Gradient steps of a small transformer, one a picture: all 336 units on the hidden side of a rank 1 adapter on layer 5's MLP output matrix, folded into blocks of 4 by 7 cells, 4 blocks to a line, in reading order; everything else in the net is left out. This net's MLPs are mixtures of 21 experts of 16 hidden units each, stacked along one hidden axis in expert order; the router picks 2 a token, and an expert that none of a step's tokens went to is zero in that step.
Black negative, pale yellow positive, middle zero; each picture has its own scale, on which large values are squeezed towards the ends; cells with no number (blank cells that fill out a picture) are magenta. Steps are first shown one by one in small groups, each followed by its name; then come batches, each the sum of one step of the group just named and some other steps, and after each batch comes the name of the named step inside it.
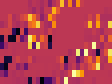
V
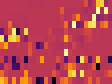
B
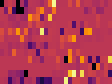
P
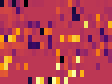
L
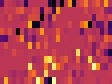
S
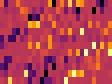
V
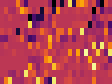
S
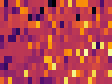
V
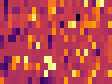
V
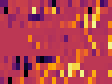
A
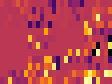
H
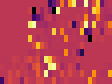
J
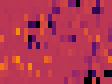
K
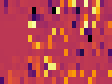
J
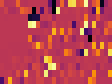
J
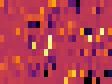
K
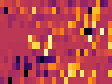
A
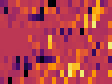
A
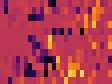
A
